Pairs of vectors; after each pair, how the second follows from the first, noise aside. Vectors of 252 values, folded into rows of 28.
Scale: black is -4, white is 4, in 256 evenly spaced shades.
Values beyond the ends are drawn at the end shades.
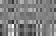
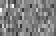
shuffled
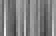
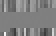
partly zeroed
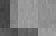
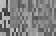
sign-scrambled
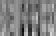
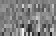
sign-scrambled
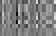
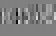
partly zeroed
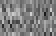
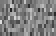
shuffled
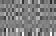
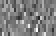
shuffled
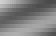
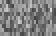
shuffled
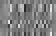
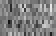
sign-scrambled
